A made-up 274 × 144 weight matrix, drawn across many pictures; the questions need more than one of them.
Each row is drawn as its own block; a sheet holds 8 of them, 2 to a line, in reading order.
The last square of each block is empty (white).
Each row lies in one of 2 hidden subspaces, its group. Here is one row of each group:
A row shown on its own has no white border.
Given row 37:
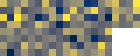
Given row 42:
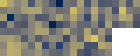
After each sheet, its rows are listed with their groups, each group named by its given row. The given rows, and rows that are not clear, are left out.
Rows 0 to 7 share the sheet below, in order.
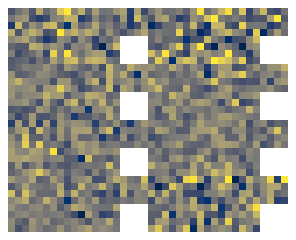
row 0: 42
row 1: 42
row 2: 42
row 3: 37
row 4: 37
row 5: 42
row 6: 37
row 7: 42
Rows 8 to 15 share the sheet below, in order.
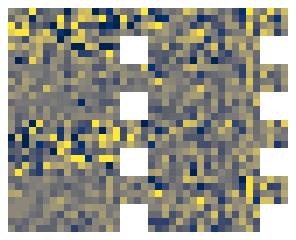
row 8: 37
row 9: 42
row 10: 37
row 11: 42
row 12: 37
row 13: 42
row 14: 42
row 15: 42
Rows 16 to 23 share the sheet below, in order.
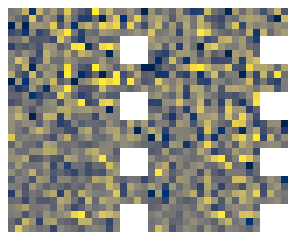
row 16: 37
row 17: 42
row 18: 37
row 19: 42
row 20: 42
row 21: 37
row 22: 37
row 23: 37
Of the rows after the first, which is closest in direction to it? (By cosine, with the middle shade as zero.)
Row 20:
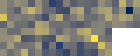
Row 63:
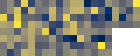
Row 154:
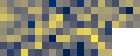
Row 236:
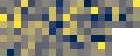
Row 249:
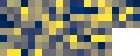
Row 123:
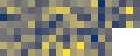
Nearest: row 154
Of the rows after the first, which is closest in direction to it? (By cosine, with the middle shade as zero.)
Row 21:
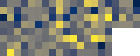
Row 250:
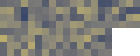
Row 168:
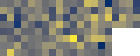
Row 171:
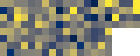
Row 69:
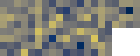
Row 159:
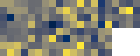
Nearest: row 168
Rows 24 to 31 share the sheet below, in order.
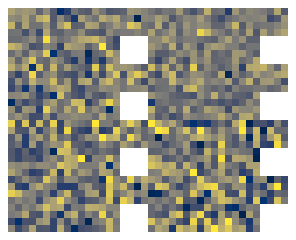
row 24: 42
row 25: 42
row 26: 37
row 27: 37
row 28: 37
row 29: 42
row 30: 42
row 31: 42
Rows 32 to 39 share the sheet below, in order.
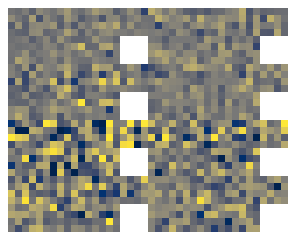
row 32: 37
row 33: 42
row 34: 37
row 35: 42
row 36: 42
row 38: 37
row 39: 42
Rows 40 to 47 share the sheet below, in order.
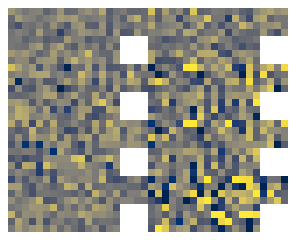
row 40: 42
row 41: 37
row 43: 42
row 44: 37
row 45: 42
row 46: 37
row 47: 37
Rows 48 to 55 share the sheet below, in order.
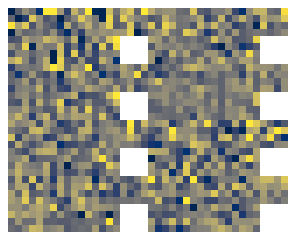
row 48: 42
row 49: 37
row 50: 42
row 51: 42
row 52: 42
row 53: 37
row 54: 37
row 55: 37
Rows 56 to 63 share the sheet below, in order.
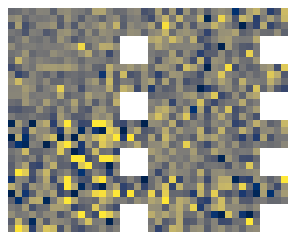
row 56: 37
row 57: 37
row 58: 42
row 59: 42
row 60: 37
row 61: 37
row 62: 37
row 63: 37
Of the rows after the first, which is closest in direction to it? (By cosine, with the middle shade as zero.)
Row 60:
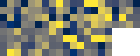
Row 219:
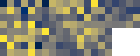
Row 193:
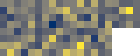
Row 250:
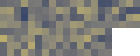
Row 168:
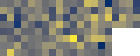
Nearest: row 168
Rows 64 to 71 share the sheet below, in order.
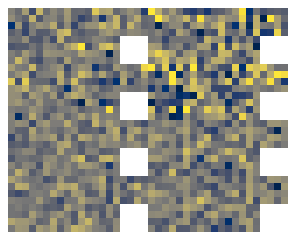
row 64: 37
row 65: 42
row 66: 37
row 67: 37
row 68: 37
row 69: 42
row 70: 42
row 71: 42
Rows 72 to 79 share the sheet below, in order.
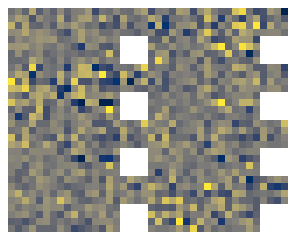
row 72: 37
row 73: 37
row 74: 37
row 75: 37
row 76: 37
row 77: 37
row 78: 42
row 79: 37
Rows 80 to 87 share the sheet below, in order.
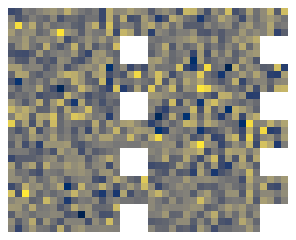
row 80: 42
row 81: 42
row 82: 42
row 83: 42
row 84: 37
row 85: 42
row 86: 37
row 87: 42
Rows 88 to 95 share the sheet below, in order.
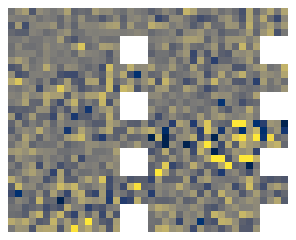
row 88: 37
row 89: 42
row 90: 42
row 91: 37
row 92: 37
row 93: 37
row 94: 42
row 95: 37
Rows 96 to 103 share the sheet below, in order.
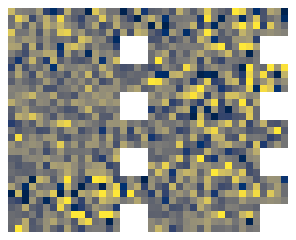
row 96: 42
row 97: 37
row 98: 37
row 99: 42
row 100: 42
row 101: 42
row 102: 37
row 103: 37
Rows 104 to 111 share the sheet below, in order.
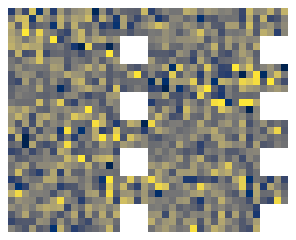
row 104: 37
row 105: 42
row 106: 42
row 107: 37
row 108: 37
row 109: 42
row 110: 42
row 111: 42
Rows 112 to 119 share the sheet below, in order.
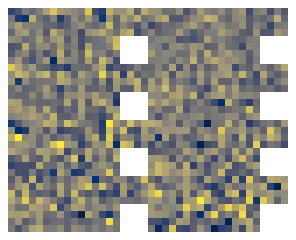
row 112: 42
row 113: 42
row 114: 42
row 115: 37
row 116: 42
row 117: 42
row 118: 37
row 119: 42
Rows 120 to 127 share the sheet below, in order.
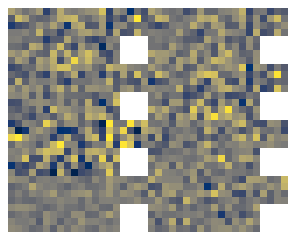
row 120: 42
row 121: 42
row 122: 42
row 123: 42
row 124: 42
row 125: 37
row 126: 37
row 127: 37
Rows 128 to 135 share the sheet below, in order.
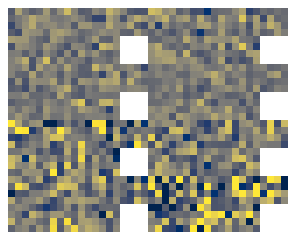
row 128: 37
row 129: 42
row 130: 37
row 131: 42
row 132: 42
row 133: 42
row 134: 42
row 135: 37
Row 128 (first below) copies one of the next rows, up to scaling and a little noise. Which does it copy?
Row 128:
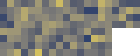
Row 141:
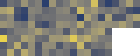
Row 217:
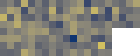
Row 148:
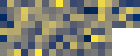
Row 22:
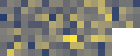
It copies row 148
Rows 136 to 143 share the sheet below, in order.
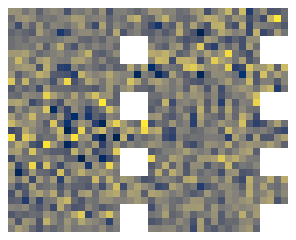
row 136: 42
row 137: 42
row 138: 42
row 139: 42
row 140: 37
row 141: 37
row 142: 37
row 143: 42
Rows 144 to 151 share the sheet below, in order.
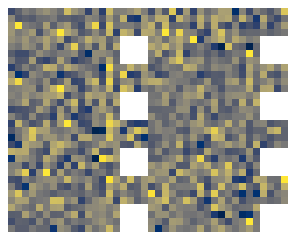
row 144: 42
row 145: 37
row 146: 42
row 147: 42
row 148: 37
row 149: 42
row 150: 42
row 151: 37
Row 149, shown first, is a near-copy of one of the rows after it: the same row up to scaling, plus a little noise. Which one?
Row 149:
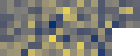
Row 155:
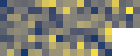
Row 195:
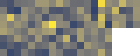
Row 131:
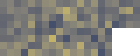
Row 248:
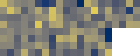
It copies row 131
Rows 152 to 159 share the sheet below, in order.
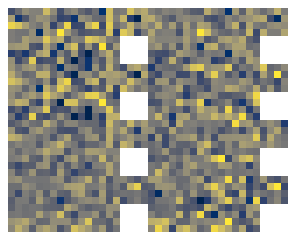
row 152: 42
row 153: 42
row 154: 42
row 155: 42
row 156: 42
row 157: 37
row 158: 42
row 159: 42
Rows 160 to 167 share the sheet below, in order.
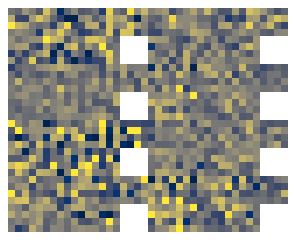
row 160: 42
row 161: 37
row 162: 42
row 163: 37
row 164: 42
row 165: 37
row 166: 37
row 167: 37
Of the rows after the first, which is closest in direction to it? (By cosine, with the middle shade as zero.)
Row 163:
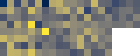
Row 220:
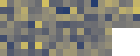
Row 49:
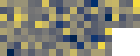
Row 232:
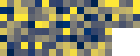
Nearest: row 49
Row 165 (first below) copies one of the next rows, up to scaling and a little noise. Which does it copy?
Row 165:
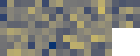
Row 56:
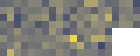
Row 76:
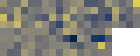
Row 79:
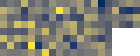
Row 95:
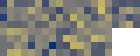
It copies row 95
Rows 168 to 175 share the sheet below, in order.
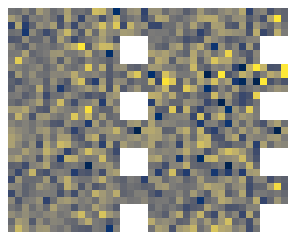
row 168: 37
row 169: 42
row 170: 42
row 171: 37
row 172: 42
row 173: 42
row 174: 37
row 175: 42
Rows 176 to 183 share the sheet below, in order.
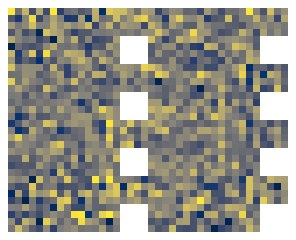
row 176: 37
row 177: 42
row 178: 37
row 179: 42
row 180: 42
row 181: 42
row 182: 37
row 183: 42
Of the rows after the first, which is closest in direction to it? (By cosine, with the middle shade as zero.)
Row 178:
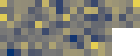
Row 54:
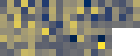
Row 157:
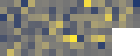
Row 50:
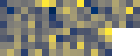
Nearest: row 54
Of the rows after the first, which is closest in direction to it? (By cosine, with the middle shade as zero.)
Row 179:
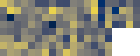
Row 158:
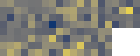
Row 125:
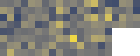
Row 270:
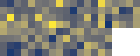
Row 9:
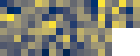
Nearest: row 158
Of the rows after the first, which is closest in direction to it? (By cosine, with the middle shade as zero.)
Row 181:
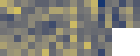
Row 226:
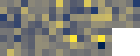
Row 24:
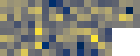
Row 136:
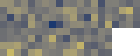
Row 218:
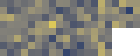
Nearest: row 136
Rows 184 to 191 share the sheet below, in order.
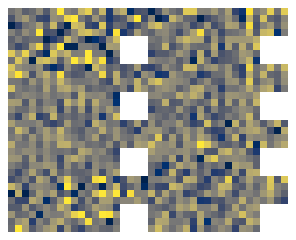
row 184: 42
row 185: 42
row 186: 42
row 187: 42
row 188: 42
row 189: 42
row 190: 37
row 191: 42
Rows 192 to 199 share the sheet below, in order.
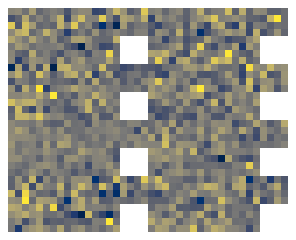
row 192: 37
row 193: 42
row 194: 37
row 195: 42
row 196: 42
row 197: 37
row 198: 37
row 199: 42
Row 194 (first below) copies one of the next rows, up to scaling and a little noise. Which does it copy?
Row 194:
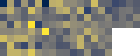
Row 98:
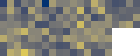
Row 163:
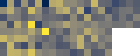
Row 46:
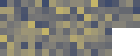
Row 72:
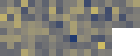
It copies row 163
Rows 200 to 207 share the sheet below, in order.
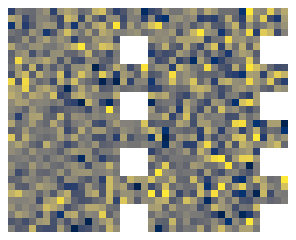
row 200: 37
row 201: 42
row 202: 37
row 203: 37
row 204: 37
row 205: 37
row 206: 42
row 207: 37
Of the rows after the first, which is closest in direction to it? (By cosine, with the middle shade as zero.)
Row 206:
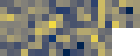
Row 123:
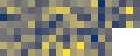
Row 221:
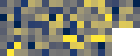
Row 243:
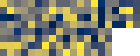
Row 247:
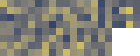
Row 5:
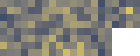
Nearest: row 221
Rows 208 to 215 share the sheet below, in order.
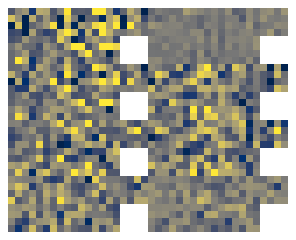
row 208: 37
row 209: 42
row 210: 37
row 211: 42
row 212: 42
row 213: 42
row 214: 42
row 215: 42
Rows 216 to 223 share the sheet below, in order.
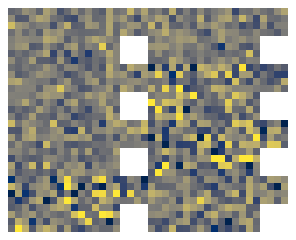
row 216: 42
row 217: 37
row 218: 42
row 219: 37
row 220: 37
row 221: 37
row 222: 37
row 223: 42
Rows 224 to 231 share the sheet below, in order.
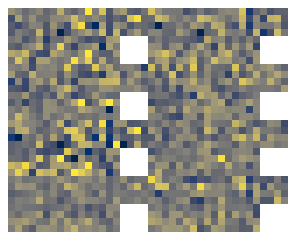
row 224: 42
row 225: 42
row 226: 37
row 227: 37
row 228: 42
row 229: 37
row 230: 42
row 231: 42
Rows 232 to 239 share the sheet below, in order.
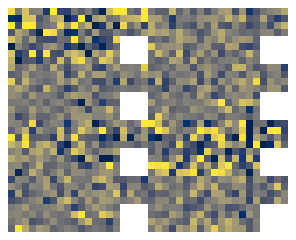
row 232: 37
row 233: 37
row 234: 37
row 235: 37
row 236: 37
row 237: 42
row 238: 37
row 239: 42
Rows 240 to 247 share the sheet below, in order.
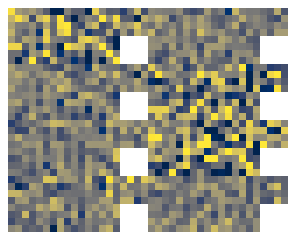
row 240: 42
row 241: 42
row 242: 42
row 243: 42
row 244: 42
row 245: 42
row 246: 42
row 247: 42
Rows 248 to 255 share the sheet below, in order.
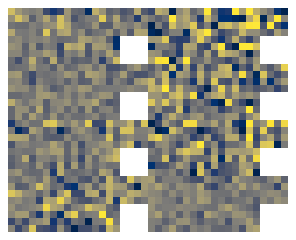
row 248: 42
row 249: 37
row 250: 37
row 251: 37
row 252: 42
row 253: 42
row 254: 42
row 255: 42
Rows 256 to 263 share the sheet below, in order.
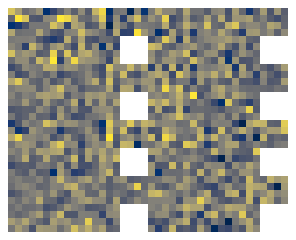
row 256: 42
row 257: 42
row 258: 42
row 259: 37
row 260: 42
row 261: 37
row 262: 42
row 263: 42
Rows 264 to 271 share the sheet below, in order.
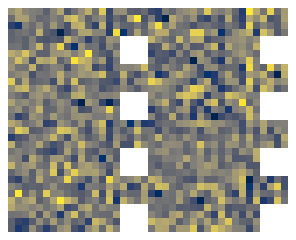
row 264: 42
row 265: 42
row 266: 37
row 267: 42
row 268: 42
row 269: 42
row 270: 42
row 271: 42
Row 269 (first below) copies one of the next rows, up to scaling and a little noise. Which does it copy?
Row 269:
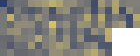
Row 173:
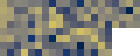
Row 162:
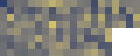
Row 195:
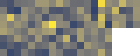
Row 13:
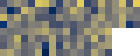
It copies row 162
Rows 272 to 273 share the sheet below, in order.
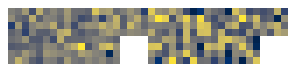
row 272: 37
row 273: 42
